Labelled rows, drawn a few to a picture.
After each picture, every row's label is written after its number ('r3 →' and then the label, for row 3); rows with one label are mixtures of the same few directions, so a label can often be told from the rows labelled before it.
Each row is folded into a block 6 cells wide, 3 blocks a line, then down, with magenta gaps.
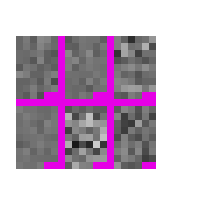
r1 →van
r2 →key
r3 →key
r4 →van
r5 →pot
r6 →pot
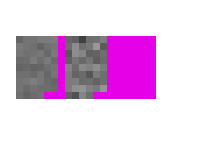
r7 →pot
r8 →key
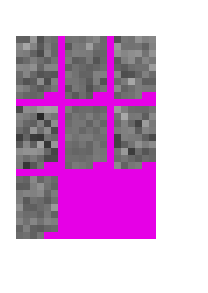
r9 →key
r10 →van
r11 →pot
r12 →pot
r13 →pot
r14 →van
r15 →van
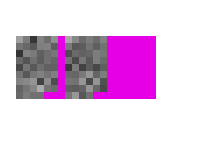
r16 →key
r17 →key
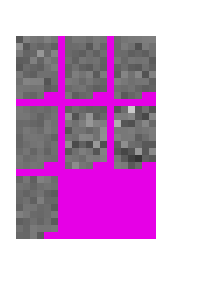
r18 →pot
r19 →pot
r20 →pot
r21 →van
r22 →pot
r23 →key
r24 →van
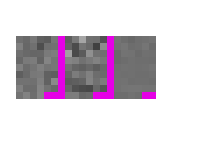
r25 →van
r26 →key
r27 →key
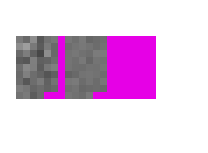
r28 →key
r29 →van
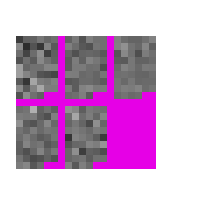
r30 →van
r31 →van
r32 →key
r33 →key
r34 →van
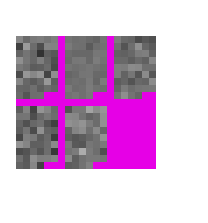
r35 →pot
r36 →van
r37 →pot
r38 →van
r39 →pot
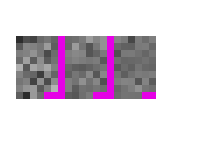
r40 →key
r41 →pot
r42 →key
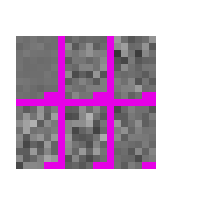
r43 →van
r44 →pot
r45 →key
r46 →pot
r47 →van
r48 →key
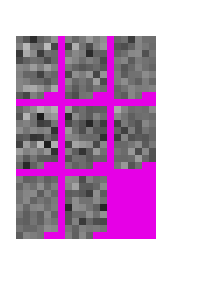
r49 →key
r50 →pot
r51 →key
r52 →pot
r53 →pot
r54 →key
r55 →pot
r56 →van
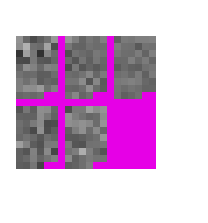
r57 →key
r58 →key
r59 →pot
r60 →van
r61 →pot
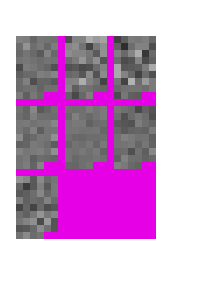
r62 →van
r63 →pot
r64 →van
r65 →van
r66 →pot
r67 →pot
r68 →key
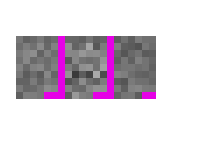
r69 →pot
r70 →pot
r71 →van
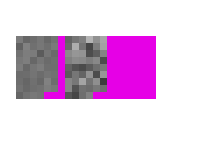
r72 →pot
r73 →pot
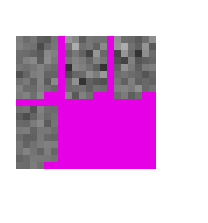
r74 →van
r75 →van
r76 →key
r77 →key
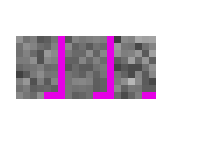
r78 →van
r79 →pot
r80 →pot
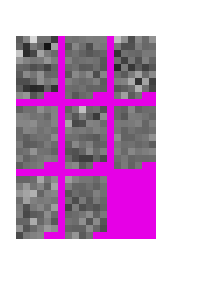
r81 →key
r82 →pot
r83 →key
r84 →pot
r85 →key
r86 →van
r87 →pot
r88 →key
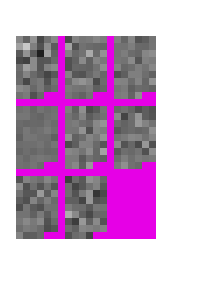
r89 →key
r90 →pot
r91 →van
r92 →van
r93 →van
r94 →pot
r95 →pot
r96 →van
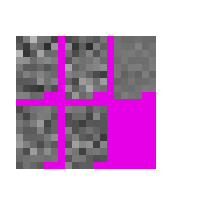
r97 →key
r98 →van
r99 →pot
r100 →van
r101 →pot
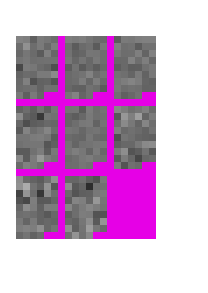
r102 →van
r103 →key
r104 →pot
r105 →van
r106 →key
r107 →van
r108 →key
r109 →van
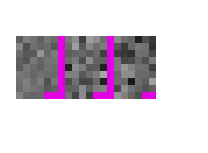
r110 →pot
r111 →van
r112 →pot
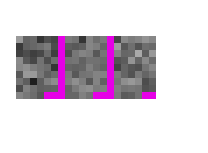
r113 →pot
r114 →key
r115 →pot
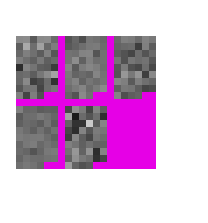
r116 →van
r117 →key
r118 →pot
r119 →pot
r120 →pot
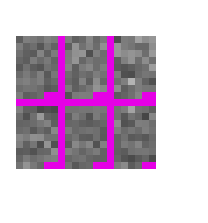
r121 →pot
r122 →pot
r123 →pot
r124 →pot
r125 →pot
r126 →key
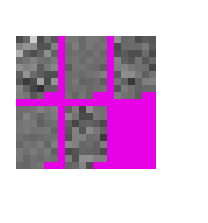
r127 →key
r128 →van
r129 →pot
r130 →pot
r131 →van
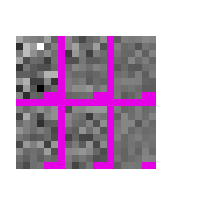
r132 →van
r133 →key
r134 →pot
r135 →pot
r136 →pot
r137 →pot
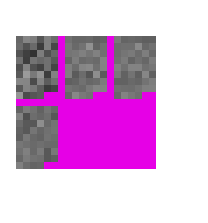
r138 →pot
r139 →pot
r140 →pot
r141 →pot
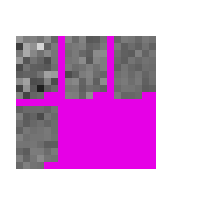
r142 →van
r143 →van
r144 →pot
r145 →van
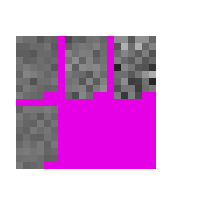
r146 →pot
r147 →key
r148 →van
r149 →pot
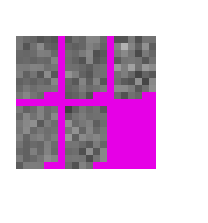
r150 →pot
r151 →van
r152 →key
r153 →pot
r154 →key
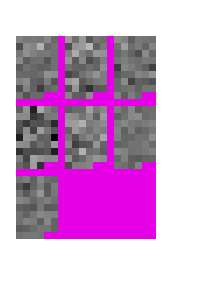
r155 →van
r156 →van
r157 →van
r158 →van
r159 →pot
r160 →van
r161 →key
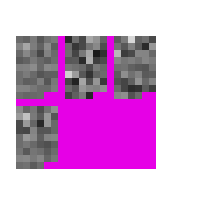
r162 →key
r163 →van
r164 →key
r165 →key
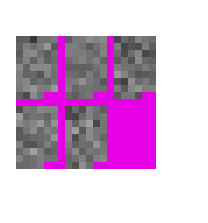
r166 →key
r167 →pot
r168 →van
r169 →pot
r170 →key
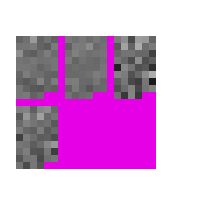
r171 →key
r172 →van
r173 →van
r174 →van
